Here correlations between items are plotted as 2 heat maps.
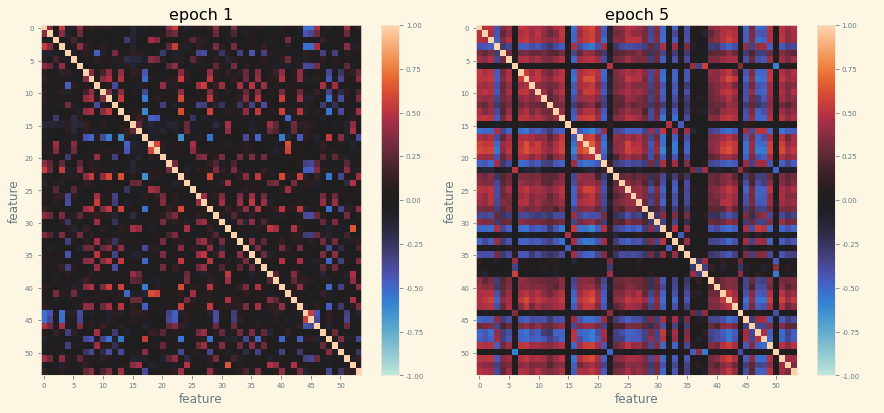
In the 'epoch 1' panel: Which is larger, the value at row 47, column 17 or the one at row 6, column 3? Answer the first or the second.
the second
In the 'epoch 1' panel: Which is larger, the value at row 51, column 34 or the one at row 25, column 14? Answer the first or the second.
the first
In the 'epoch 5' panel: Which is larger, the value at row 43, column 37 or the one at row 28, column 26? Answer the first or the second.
the second
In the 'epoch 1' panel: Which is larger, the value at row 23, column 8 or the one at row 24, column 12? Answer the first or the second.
the first
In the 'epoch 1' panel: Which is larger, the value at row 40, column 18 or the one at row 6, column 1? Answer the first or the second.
the second
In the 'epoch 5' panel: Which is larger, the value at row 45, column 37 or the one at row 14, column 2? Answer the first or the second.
the second
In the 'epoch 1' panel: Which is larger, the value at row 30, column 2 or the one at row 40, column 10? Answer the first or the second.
the second
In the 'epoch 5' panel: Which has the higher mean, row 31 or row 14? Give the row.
14
